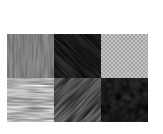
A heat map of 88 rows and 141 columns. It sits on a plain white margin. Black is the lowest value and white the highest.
It is made of 2 by 3 panels. Panel 1,1: middling, streaked downward, faint in contrast. Panel 1,2: very low, slanting down to the right, faint in contrast. Panel 1,3: high, checkered. Panel 2,1: high, streaked across. Panel 2,2: low, slanting up to the right. Panel 2,3: very low, blotchy, faint in contrast.
